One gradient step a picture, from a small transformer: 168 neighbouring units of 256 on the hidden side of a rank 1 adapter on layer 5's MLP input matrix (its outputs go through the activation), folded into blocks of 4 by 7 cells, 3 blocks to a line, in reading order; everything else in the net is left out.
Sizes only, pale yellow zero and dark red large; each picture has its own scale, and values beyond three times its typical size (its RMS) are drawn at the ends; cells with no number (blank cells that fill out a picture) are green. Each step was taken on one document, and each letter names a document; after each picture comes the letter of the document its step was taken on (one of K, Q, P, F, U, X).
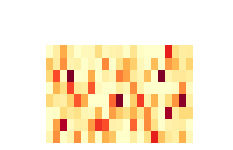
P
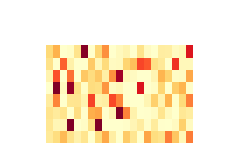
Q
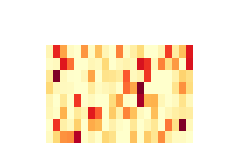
P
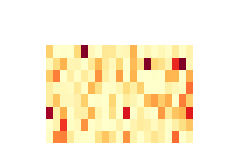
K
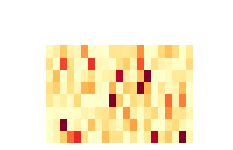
P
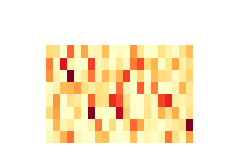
Q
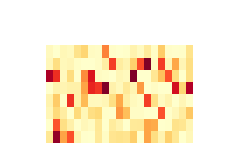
K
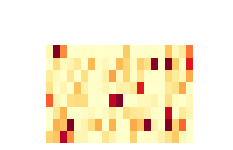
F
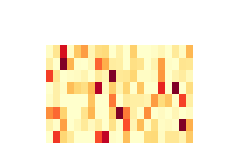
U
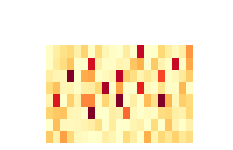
Q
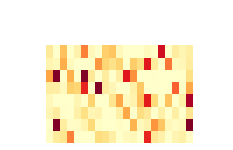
K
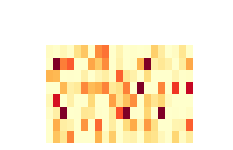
U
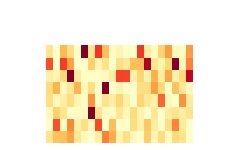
Q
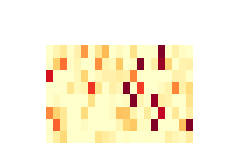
U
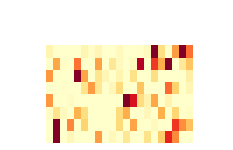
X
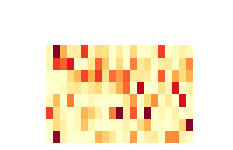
U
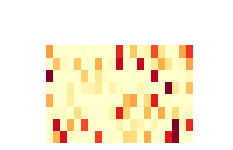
X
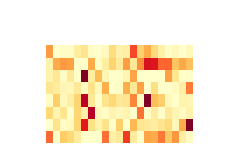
K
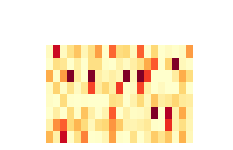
P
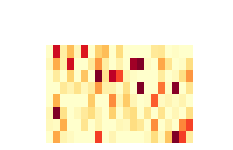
U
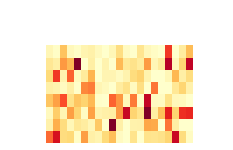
P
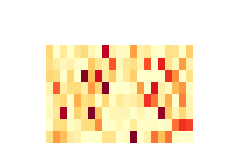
K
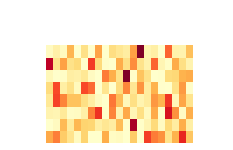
P
